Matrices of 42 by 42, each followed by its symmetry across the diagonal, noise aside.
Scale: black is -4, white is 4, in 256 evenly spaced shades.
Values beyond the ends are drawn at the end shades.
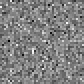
neither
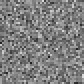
antisymmetric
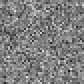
antisymmetric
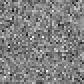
neither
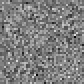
symmetric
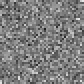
symmetric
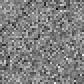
symmetric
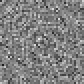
symmetric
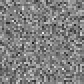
antisymmetric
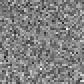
neither
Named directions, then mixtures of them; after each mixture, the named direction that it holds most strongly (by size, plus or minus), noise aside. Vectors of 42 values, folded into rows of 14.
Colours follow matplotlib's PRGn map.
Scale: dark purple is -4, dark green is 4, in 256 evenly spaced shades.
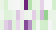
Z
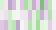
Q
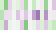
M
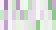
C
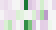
Z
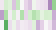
C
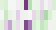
Z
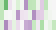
Z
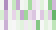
C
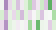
C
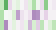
M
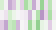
Q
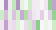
C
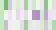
M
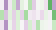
C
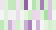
Q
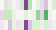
Z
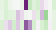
Z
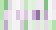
M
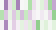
C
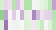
C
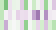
M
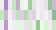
C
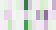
Z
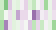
M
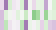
M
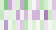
M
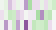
Z
